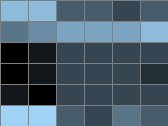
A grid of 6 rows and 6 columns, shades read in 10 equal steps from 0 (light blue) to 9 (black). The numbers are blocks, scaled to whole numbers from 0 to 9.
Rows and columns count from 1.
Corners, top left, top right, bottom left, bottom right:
1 5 0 5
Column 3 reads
5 2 6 6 6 5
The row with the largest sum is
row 4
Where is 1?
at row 1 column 1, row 1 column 2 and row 2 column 6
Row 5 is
8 9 6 6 6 6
